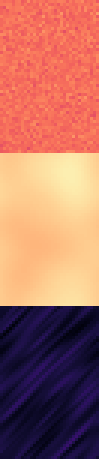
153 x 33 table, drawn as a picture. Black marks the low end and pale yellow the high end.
It is made of 3 by 1 panels. Panel 1,1: high, fine-grained, faint in contrast. Panel 2,1: very high, smooth, faint in contrast. Panel 3,1: very low, slanting up to the right, faint in contrast.
